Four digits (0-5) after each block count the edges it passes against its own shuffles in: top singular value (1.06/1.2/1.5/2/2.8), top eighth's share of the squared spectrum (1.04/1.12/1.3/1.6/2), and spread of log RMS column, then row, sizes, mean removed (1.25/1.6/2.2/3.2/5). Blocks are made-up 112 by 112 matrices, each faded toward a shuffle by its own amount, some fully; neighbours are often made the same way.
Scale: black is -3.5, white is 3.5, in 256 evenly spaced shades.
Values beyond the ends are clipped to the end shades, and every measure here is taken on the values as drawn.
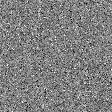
0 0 0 0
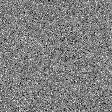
0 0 0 0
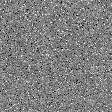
0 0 0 0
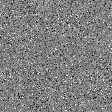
0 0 0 1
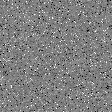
0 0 0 0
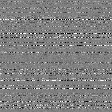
3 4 0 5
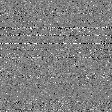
3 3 0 3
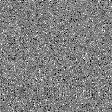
3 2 1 1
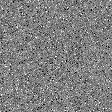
2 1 0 0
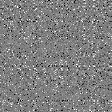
4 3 2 2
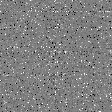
3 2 1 1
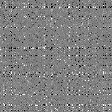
5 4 3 3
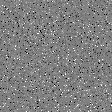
1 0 0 0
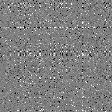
4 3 2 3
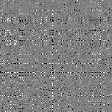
5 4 3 3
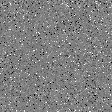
2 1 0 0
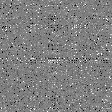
4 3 1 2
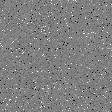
2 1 0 1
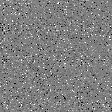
3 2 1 1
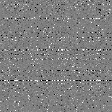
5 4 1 3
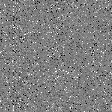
3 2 1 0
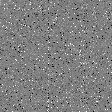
2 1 1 0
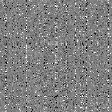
4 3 3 1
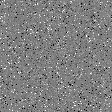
1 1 0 0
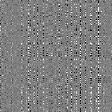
5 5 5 2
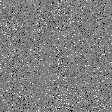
3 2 1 0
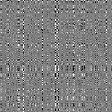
5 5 4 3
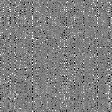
5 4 3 2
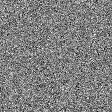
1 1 0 0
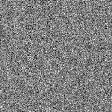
3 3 1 1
